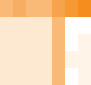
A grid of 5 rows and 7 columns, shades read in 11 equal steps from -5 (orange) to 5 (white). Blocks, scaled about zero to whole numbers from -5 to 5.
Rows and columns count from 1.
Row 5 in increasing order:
-1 3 3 3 3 4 5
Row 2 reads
3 3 3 3 -1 5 5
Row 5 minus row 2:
0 0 0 0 0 0 -1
